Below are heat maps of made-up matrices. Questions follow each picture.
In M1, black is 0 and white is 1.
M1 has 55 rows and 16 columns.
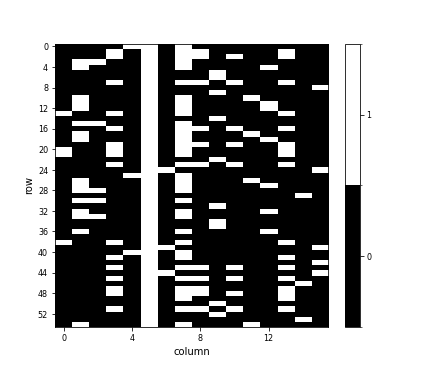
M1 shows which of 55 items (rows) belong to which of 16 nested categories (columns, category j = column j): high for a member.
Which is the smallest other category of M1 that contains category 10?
8
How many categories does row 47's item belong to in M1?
5
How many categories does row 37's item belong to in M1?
1
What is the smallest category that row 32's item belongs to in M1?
12
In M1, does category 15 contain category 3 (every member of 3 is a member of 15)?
no
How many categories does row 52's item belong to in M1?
2
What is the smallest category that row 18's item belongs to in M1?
12
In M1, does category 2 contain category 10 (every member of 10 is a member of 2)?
no
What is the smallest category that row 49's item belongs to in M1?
13
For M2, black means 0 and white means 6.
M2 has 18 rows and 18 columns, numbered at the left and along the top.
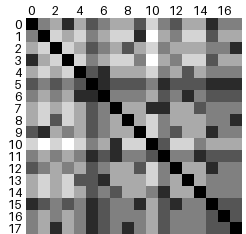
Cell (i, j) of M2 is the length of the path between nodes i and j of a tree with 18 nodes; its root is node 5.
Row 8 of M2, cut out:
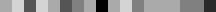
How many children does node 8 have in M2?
0
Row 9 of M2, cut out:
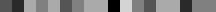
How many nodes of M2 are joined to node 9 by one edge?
2
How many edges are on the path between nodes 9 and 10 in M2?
5
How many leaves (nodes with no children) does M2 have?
10
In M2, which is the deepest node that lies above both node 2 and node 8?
17
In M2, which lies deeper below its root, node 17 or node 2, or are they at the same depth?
node 2
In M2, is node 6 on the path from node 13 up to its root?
yes
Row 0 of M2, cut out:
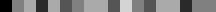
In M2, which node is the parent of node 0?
15
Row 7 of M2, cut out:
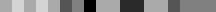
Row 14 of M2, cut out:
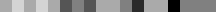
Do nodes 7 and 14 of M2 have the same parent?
yes
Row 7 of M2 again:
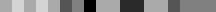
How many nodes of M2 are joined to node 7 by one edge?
2
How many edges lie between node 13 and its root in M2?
2
